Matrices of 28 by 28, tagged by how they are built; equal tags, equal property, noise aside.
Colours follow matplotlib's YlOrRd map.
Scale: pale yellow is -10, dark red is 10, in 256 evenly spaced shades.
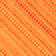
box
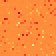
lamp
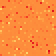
lamp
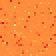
lamp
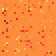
lamp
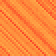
box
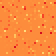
lamp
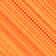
box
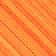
box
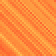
box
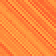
box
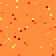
lamp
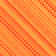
box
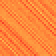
box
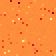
lamp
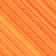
box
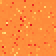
lamp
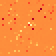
lamp
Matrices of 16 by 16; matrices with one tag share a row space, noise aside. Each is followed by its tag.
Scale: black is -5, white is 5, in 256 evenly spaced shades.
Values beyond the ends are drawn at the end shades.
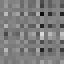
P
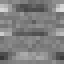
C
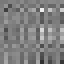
P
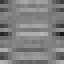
C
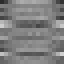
C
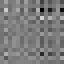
P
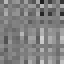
P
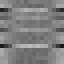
C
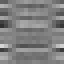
C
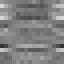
C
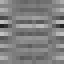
C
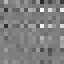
P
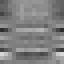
C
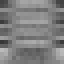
C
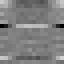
C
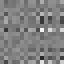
P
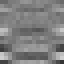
C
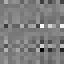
P
